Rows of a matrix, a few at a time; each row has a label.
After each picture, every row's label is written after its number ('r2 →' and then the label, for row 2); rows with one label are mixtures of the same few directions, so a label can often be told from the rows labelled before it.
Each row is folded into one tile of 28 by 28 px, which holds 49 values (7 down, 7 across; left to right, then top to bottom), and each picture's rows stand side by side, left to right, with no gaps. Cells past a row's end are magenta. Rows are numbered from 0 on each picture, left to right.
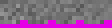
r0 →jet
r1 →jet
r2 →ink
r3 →jet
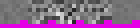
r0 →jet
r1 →ink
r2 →jet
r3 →ink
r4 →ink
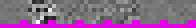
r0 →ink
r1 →ink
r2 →jet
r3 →ink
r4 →ink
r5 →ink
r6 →jet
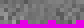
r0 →jet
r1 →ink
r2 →jet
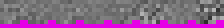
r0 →ink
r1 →jet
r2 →ink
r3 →ink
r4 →ink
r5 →jet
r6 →jet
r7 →ink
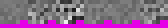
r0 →jet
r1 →jet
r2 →ink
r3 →ink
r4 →jet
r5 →ink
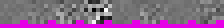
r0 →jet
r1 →jet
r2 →jet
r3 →ink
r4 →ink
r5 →jet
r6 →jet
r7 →ink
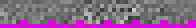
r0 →jet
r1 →ink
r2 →ink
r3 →jet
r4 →ink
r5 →ink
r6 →jet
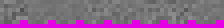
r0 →ink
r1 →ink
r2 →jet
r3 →ink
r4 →jet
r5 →ink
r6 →jet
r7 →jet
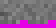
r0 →jet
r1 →jet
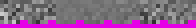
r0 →jet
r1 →ink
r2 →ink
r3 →jet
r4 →ink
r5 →jet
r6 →jet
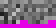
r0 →jet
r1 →ink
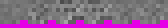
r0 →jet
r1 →jet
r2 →ink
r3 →ink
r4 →jet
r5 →jet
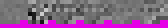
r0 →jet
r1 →jet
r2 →ink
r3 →ink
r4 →ink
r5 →ink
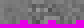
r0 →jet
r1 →ink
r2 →jet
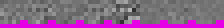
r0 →jet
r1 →ink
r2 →ink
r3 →ink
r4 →ink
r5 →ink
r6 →jet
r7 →jet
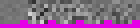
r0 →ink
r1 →jet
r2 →ink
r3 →jet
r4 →jet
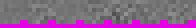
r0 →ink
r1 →ink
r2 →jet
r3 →ink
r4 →jet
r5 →jet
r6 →jet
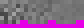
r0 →jet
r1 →jet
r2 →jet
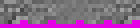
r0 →ink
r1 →ink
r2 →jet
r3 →ink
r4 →ink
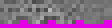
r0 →ink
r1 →ink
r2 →jet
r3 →ink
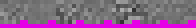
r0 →jet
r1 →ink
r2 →jet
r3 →jet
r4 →ink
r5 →jet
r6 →ink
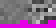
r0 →jet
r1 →ink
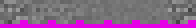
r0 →ink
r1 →ink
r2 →ink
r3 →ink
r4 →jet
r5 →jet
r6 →ink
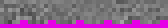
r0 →ink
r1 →jet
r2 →jet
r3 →jet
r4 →ink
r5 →ink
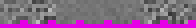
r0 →ink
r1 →ink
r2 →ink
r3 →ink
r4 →jet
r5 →ink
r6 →jet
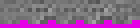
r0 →ink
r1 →ink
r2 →ink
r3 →ink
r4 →ink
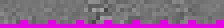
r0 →jet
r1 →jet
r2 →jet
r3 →ink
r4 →ink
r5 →ink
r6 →ink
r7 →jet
